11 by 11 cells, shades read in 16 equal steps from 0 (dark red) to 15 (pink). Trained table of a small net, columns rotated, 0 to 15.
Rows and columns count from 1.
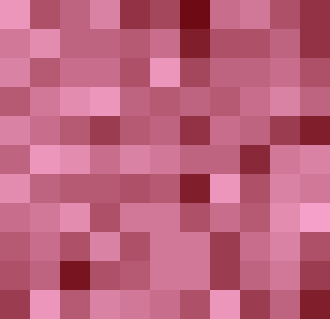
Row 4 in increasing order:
8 8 8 9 9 9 10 11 12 13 14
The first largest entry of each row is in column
1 2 6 4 1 2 8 11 4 6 2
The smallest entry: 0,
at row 1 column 7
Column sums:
109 116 99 106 92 109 68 101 88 111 78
